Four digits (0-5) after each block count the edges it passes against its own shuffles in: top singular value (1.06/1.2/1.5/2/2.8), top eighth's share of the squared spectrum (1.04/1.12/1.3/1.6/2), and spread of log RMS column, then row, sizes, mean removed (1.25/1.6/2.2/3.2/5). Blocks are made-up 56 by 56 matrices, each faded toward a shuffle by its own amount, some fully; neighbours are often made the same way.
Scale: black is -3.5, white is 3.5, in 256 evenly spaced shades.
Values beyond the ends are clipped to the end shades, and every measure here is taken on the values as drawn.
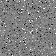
1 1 0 0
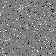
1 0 0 0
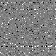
4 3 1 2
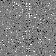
3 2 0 1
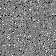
0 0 0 0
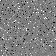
0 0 0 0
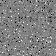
2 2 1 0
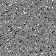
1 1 0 0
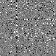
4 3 2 2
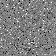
0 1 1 0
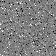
0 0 0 0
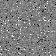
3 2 1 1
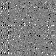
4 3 2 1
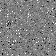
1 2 0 0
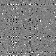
4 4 2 2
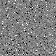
2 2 1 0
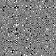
3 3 2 2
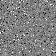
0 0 0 0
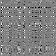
4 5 3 3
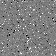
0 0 0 0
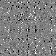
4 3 2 2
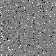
3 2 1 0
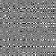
5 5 3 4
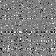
4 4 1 2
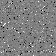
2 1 0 0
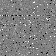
2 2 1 1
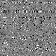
3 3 0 2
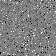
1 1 0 0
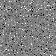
3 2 0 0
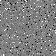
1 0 0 0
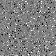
3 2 0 1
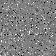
2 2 0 1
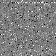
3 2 0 0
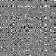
4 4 2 3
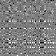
4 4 2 3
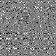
4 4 1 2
